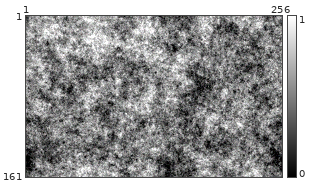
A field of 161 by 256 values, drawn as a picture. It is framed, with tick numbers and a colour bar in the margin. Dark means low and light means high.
Ninth with the highest average: top left. Odd rows or columns: none. Mirror symmetry: none. Grain: blotchy.
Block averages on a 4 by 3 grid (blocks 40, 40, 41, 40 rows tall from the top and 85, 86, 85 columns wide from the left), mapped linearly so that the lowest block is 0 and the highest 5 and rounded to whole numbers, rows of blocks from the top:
5 3 1 | 1 2 0 | 1 1 1 | 0 0 0
